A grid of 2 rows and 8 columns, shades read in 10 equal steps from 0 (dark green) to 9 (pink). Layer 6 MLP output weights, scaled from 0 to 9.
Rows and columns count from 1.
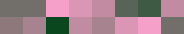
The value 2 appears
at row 1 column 7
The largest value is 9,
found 2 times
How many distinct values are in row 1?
6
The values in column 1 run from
4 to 5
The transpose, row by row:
4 5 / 4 6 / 9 0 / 8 7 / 7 6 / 3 8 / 2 9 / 7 4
